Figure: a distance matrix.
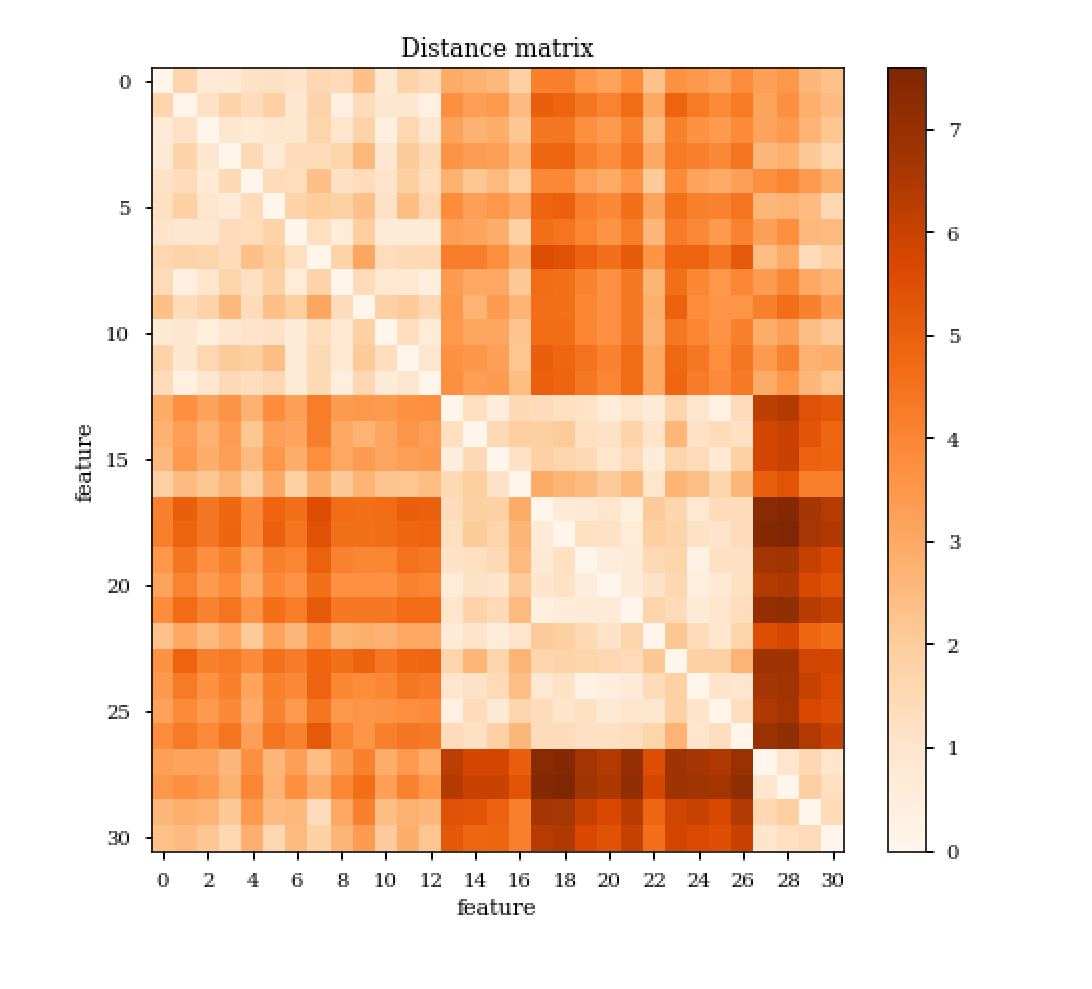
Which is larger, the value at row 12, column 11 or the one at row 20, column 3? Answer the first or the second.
the second
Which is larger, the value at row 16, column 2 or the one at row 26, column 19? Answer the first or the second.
the first
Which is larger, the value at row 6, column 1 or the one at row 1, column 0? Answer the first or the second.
the second
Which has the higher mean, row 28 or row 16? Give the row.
28
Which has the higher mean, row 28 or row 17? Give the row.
28
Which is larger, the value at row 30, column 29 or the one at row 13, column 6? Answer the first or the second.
the second
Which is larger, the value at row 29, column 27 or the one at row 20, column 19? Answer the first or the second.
the first
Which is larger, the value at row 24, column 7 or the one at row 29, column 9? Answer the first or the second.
the first
